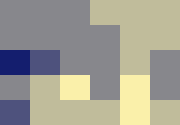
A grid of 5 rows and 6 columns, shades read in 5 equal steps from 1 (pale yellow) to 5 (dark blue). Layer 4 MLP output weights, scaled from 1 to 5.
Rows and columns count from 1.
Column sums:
18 14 12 13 8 12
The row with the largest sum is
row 3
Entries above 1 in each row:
6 6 6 4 5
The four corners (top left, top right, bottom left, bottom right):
3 2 4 2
